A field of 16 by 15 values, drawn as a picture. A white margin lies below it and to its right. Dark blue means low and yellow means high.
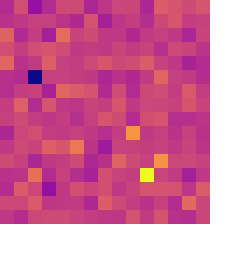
Ninth with the highest average: bottom right. Seam: none. Slope: none. Mirror symmetry: none. Stripes: none. Roughest part: bottom right. Grain: fine.
